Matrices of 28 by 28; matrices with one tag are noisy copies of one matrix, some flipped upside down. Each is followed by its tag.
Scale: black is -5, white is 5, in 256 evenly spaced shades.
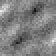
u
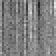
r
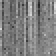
r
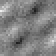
u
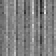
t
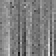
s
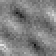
u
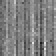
t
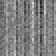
t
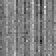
t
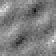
u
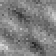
u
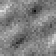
u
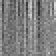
r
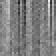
s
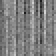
t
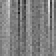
s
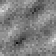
u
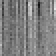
r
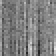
r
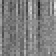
r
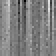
s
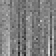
s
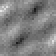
u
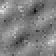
u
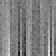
s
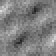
u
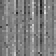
t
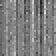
t
